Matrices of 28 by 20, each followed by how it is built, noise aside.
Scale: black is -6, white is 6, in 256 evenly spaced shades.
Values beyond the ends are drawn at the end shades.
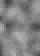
smooth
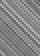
Toeplitz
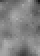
smooth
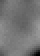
smooth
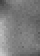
smooth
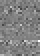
uneven rows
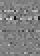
uneven rows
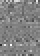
uneven rows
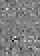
uneven rows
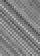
Toeplitz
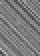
Toeplitz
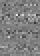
uneven rows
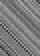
Toeplitz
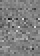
uneven rows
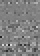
uneven rows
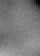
smooth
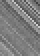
Toeplitz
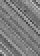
Toeplitz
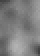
smooth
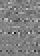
uneven rows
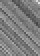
Toeplitz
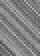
Toeplitz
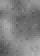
smooth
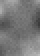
smooth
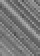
Toeplitz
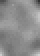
smooth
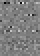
uneven rows
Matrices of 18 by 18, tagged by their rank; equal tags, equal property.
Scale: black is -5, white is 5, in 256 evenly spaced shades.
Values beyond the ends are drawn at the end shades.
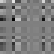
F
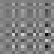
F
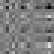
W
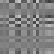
F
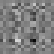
W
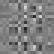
W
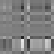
F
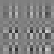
F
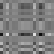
F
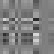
F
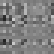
W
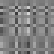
F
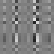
F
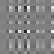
F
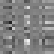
W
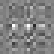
W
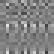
W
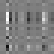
F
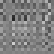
W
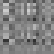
W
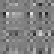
W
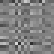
W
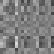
W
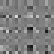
W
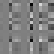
F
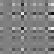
F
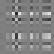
F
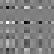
F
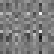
W
